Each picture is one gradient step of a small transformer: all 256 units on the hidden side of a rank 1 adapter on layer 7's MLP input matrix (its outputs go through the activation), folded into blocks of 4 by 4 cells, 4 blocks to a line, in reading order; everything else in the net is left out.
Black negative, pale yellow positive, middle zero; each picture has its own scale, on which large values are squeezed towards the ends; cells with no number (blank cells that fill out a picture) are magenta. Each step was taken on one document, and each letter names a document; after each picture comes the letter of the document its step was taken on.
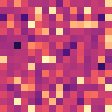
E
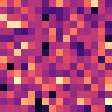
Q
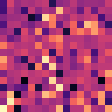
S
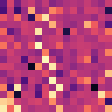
S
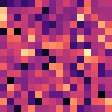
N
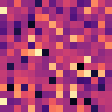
N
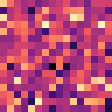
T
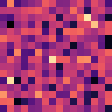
E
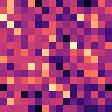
T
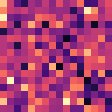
N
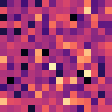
N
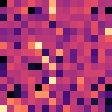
S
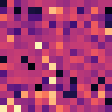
S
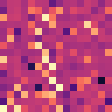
S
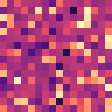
E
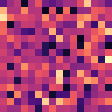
Q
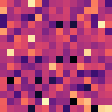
E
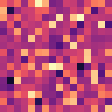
N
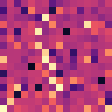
S
